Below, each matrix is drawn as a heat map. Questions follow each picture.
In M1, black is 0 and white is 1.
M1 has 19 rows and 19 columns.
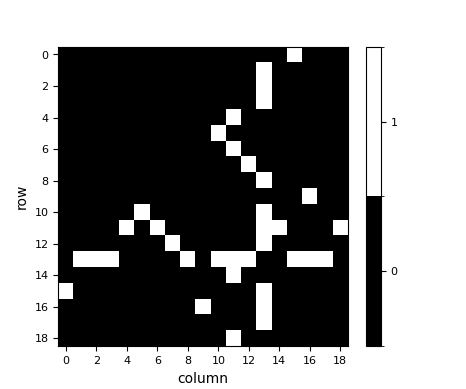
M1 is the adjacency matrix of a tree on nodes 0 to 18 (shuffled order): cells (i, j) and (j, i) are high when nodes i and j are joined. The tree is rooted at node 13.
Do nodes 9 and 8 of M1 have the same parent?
no
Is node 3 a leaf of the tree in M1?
yes
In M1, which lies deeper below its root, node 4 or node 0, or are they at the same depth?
the same depth
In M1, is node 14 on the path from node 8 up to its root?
no
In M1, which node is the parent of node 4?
11
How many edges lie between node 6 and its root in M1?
2
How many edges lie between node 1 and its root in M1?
1
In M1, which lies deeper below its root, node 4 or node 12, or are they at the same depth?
node 4
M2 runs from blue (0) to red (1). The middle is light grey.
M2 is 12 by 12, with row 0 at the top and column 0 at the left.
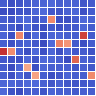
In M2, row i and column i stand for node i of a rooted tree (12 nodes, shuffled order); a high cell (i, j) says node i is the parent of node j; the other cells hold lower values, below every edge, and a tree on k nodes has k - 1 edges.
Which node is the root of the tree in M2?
5
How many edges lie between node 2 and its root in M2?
4
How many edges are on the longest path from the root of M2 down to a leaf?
6
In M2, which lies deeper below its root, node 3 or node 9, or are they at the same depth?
the same depth
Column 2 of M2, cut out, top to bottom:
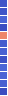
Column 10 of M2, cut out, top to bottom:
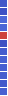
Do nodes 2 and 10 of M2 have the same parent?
yes
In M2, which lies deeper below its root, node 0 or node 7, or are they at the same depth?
node 0
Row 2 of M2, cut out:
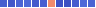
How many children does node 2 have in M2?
1
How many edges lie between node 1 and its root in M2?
6
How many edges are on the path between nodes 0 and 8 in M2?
7
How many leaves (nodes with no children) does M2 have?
5
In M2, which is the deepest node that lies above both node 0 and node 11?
9
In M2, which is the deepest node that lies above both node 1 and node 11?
9
